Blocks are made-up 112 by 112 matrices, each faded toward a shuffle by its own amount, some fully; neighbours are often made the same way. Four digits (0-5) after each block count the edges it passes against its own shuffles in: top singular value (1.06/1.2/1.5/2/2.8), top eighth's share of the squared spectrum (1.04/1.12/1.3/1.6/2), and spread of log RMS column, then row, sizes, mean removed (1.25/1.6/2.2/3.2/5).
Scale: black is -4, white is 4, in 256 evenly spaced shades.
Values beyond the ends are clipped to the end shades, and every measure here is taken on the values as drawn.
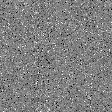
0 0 1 0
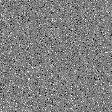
1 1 2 0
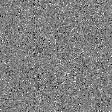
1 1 2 0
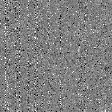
2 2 3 0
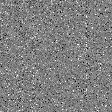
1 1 1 0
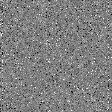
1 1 2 0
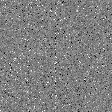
1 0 1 0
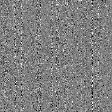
2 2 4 0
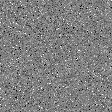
0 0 0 0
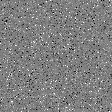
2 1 0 0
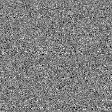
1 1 0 3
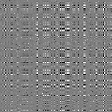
5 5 4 4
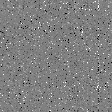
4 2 1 1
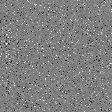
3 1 0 0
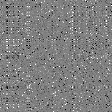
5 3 2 1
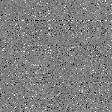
4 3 1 2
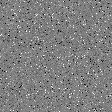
0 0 0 0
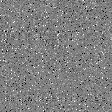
3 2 0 1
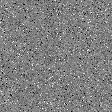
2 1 0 0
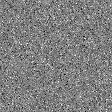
2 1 0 0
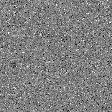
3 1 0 0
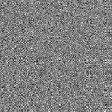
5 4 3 2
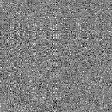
4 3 2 2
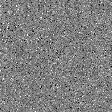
3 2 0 1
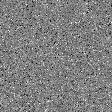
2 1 0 0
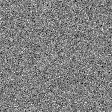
0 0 0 0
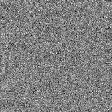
3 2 1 1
